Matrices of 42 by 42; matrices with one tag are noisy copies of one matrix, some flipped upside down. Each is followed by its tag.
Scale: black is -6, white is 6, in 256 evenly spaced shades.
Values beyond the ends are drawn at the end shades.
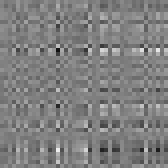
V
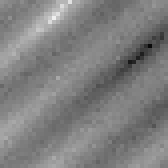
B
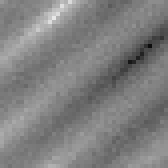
B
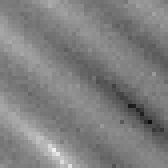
B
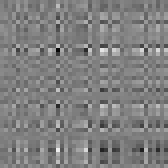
V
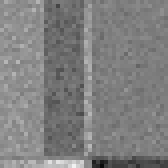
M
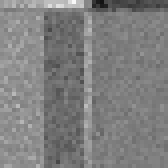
M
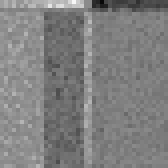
M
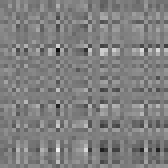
V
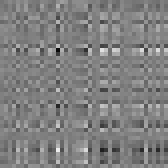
V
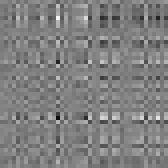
V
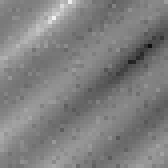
B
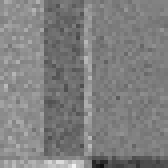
M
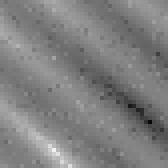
B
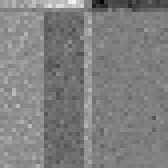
M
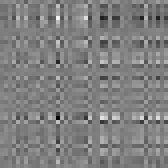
V
